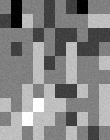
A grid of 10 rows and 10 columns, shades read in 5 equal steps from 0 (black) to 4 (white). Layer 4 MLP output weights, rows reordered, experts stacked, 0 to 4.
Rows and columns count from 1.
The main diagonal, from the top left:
2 0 2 3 1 2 1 2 2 2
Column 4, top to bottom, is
2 2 1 3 3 3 2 4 3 3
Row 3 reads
2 2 2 1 2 1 1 2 1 1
